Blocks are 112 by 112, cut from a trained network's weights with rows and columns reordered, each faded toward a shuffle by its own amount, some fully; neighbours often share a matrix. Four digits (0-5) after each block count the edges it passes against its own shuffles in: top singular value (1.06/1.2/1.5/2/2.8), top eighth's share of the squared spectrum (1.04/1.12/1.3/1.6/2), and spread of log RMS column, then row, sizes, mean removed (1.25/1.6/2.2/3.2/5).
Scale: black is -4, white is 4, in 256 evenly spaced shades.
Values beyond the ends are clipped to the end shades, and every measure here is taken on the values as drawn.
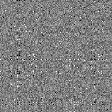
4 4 3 2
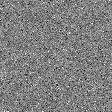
0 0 0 0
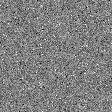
1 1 0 0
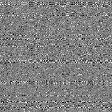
4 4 0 4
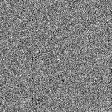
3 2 0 1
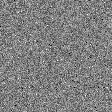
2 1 0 0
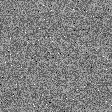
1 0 0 0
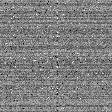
4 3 1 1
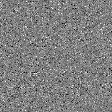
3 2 0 2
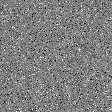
0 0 0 0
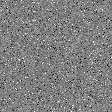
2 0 0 0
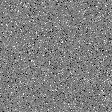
0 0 0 0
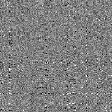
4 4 3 2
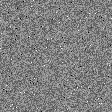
0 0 0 0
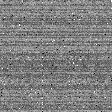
4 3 1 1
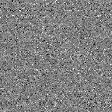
3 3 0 2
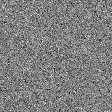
2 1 0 0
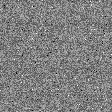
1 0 0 0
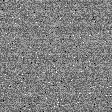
2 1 0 0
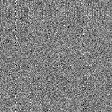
4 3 2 2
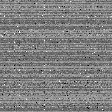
5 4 2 1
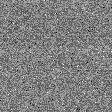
1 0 0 0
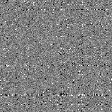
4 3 2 2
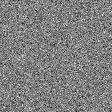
2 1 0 0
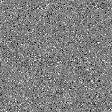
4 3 0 2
